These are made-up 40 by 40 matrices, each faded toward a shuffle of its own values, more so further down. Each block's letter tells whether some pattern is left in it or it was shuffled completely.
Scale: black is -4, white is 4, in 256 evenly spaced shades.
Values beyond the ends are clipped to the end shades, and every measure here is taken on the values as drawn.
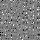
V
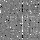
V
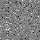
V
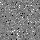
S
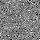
S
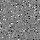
V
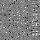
V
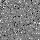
S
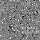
V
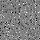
V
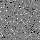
S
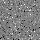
S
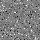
S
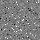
S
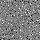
S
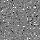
V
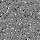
S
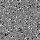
S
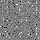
V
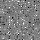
V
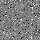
S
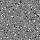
S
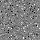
S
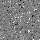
S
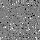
V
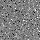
S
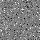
S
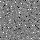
S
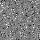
S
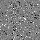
V
